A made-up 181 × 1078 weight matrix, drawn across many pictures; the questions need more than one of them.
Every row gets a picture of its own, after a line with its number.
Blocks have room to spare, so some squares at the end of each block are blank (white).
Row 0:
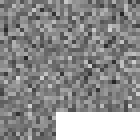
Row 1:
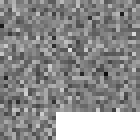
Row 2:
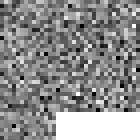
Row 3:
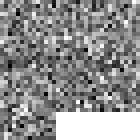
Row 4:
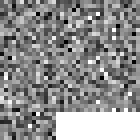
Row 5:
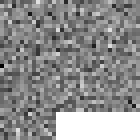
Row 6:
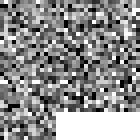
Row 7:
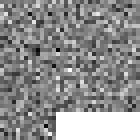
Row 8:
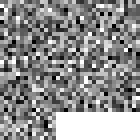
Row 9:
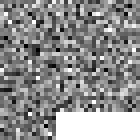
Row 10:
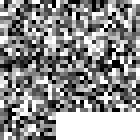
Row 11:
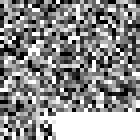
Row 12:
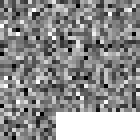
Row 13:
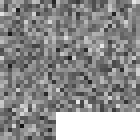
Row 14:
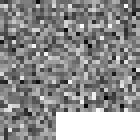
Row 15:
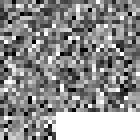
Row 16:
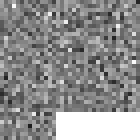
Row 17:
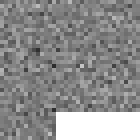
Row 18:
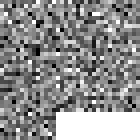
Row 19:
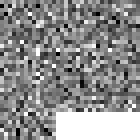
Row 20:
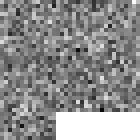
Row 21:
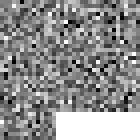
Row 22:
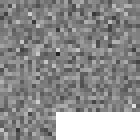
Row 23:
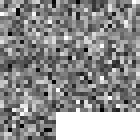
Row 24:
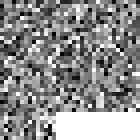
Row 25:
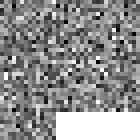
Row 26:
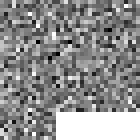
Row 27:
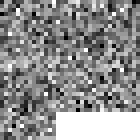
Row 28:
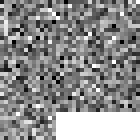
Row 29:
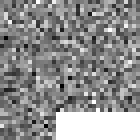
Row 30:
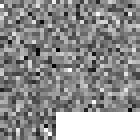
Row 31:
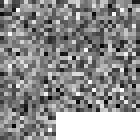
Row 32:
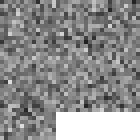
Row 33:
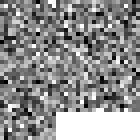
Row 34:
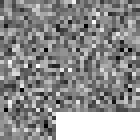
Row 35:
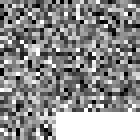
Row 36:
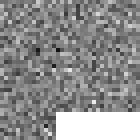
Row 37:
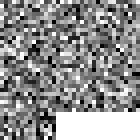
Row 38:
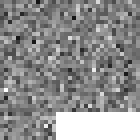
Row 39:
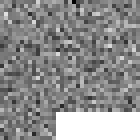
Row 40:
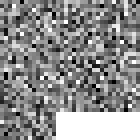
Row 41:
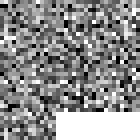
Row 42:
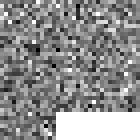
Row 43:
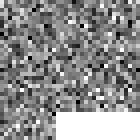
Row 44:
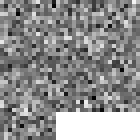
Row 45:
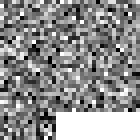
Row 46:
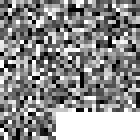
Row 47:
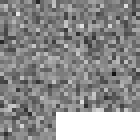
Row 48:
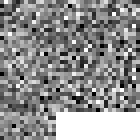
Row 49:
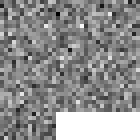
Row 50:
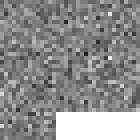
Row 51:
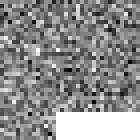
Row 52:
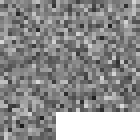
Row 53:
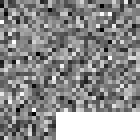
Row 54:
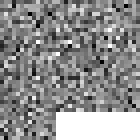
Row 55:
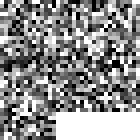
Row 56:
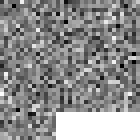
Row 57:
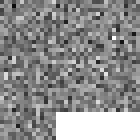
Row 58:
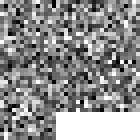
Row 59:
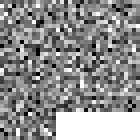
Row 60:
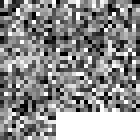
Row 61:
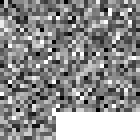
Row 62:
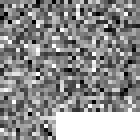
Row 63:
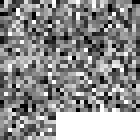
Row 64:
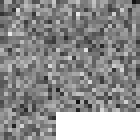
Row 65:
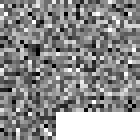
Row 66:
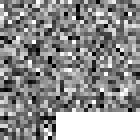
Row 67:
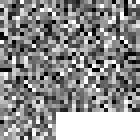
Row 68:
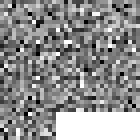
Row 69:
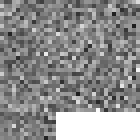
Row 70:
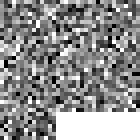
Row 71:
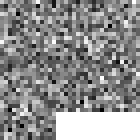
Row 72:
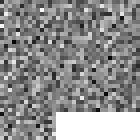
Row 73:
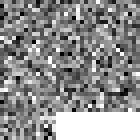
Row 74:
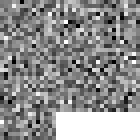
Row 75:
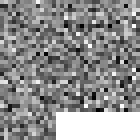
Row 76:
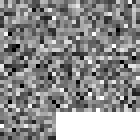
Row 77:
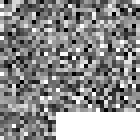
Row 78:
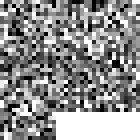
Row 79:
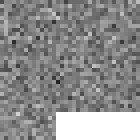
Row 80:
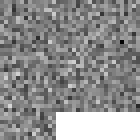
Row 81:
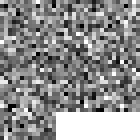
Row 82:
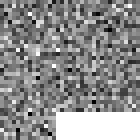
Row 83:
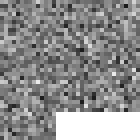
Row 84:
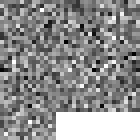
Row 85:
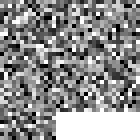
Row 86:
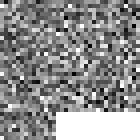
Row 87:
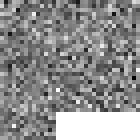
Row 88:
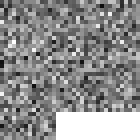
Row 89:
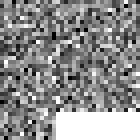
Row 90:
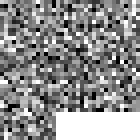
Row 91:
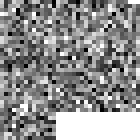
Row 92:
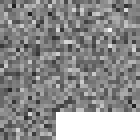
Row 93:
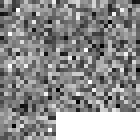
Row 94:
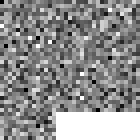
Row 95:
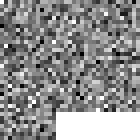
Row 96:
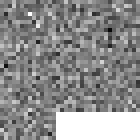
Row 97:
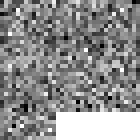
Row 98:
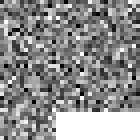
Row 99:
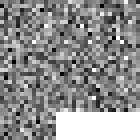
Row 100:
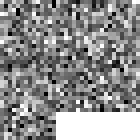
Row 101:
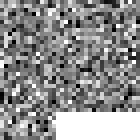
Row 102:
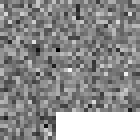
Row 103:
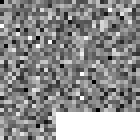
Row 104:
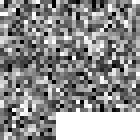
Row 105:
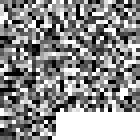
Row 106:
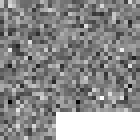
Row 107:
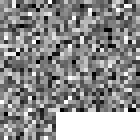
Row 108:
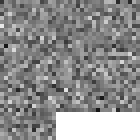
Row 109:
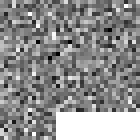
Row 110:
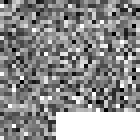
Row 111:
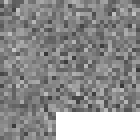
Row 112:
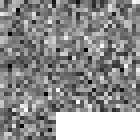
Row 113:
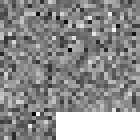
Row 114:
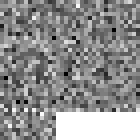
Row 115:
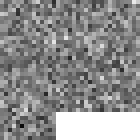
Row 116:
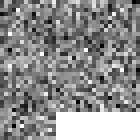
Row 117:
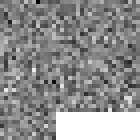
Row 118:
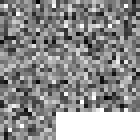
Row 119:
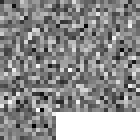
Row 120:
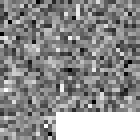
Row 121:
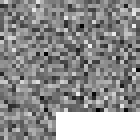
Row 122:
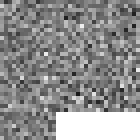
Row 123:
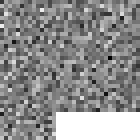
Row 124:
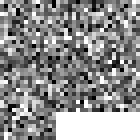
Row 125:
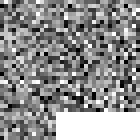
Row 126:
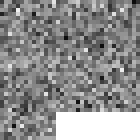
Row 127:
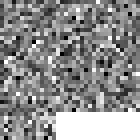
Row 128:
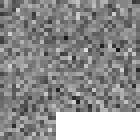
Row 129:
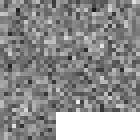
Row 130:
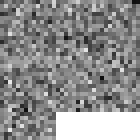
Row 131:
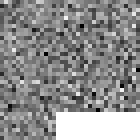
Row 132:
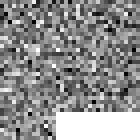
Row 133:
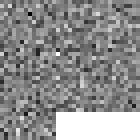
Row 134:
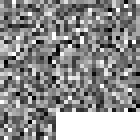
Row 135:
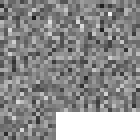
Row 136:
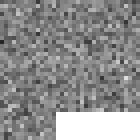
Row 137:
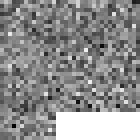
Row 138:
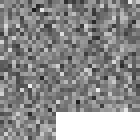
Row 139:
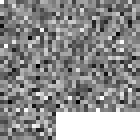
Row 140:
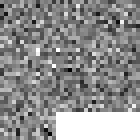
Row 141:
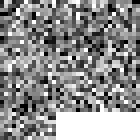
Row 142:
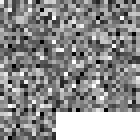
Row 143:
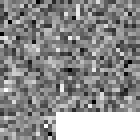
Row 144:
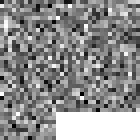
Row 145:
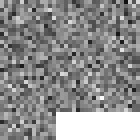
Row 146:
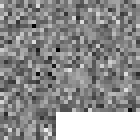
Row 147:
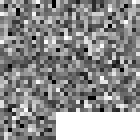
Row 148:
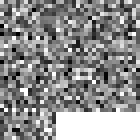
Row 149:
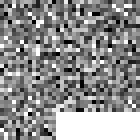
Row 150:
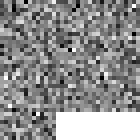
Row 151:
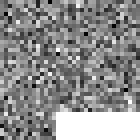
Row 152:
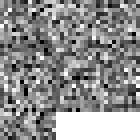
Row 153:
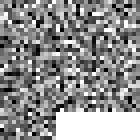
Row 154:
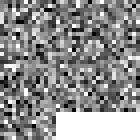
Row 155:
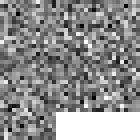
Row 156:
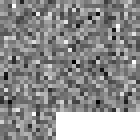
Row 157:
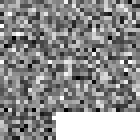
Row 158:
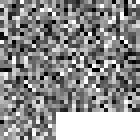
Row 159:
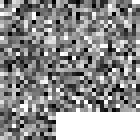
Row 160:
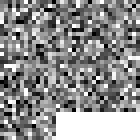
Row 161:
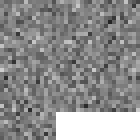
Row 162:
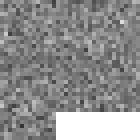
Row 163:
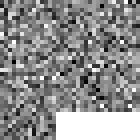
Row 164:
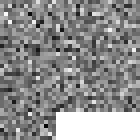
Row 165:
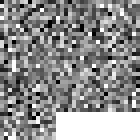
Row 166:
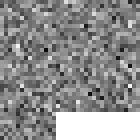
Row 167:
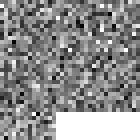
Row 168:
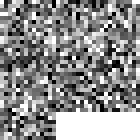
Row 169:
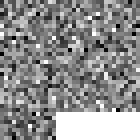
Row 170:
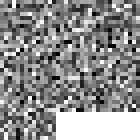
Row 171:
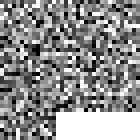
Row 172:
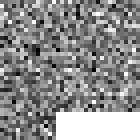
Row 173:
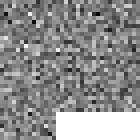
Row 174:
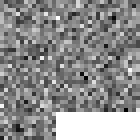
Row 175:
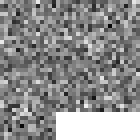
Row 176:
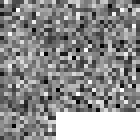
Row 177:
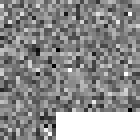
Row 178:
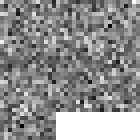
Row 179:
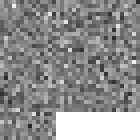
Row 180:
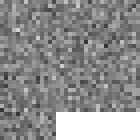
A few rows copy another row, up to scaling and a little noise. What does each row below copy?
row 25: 57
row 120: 143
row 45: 37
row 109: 26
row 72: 123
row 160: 154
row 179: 16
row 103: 94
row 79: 28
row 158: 67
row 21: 74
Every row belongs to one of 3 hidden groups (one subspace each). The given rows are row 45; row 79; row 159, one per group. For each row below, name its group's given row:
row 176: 159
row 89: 45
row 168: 159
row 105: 45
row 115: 159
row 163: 79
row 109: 45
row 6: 159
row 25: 79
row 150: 79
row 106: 79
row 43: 79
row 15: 45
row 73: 45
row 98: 79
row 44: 159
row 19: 45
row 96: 45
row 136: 159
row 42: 45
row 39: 45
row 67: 79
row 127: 45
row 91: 159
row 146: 45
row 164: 45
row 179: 79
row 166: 79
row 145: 79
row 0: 79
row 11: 45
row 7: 45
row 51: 45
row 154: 79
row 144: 79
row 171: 45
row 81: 159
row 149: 45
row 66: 45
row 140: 45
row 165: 79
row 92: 45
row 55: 159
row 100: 159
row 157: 79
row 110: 159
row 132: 45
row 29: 45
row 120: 45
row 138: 79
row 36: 45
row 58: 159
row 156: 79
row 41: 159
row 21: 79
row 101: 79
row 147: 159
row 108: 79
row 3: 159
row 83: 159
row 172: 45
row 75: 159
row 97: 159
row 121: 159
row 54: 45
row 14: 159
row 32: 159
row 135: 79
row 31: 159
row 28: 79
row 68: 45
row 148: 79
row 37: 45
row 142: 79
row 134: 45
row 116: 159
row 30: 45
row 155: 159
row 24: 45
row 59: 45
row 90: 159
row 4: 79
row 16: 79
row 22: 45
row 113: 79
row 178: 159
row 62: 45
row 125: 159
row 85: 79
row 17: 45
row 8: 79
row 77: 159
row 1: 79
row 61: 79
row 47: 159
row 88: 79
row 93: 159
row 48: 159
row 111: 159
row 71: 159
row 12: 79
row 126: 159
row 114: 79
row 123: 79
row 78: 159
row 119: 79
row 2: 159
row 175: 159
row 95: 79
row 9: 45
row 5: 45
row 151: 45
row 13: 159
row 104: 159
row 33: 159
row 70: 45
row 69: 159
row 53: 79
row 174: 79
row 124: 159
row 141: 159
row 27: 159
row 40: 79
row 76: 79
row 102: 45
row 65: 45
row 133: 45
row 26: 45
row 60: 159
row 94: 79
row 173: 45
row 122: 159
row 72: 79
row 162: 159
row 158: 79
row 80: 79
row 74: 79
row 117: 45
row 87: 159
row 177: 45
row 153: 45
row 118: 159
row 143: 45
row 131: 159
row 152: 79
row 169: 79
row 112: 159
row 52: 159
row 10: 159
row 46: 45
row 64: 159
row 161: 79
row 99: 79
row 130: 159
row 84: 79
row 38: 45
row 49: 79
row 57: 79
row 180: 79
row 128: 159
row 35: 45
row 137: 159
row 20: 159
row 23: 159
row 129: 159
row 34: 79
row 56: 79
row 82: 45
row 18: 45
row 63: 159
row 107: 45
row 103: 79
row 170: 45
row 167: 79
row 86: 159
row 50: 79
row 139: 79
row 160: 79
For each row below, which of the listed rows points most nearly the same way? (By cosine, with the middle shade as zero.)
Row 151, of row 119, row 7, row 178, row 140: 140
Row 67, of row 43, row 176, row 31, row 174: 43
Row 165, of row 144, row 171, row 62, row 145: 144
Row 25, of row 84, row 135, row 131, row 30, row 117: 84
